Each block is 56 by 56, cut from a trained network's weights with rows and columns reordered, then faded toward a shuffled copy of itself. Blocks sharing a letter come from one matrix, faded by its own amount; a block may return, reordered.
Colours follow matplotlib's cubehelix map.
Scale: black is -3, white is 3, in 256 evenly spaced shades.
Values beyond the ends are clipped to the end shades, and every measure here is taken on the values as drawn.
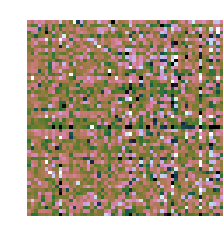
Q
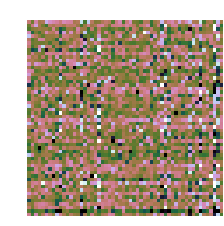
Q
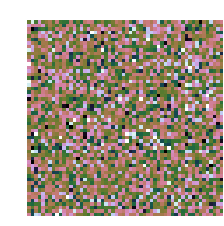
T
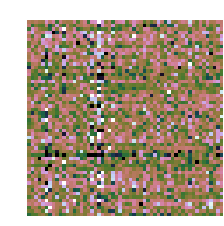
Q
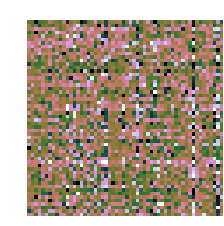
Q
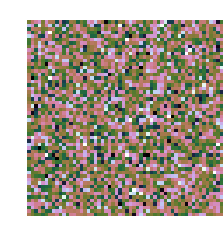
T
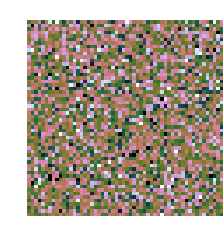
T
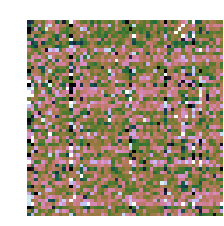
Q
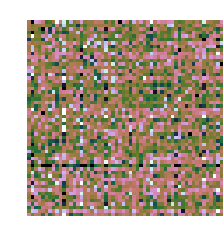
Q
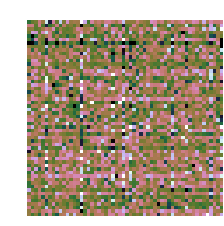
Q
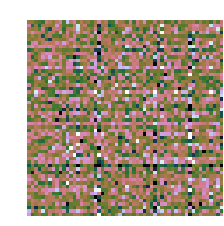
Q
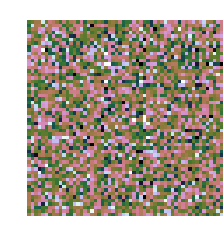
T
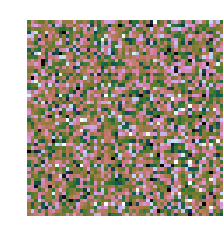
T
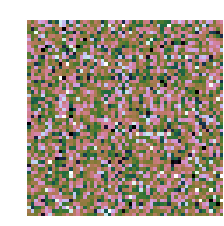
T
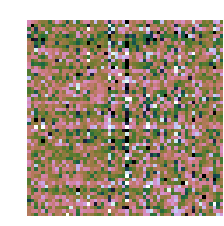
Q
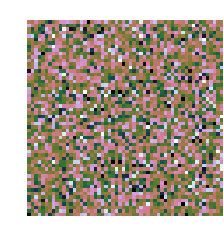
T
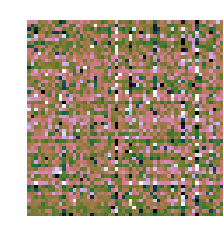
Q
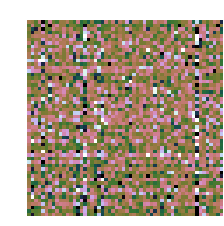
Q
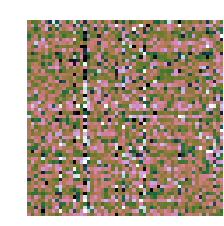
Q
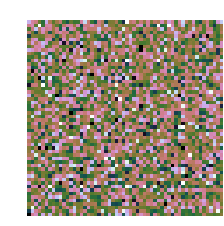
T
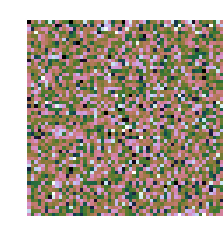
T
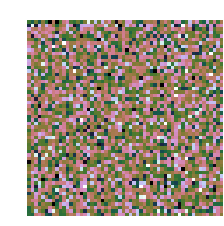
T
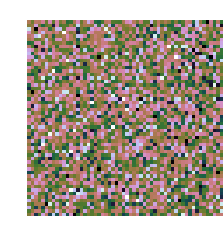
T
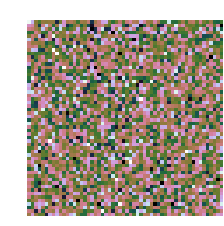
T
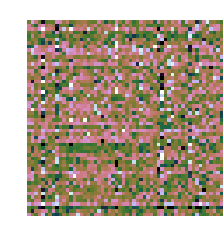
Q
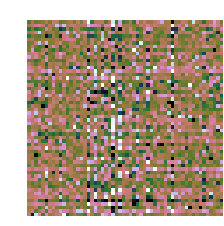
Q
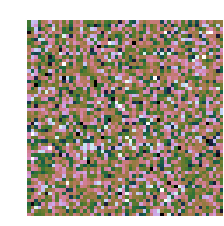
T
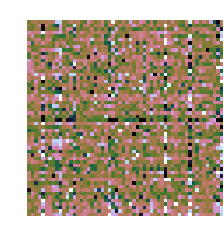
Q
